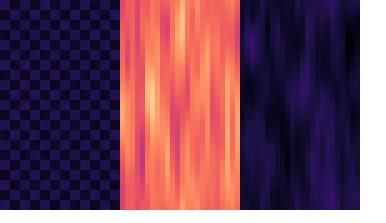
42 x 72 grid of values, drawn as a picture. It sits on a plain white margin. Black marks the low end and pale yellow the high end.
It is made of 1 by 3 panels. Panel 1,1: very low, checkered, faint in contrast. Panel 1,2: high, streaked downward. Panel 1,3: very low, streaked downward, faint in contrast.
